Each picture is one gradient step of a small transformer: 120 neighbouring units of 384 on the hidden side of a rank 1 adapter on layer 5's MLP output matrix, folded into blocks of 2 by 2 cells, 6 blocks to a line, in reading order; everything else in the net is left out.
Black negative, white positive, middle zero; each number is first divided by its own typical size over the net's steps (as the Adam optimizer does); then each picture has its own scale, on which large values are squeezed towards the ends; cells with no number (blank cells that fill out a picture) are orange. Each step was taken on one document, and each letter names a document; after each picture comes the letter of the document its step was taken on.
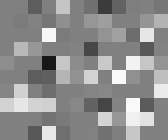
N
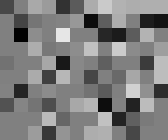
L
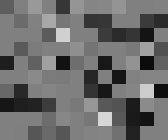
N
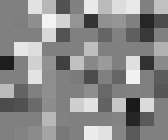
N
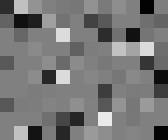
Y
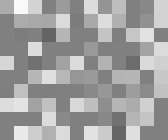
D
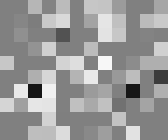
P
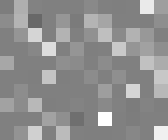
Y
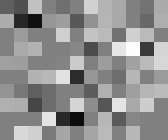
D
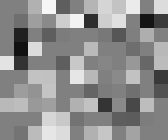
L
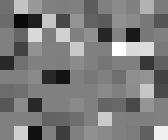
Y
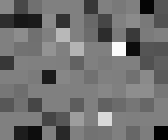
Y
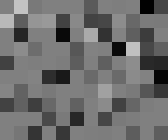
Y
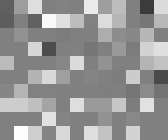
D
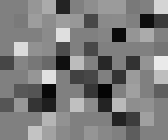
P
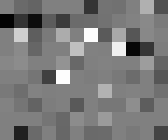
Y
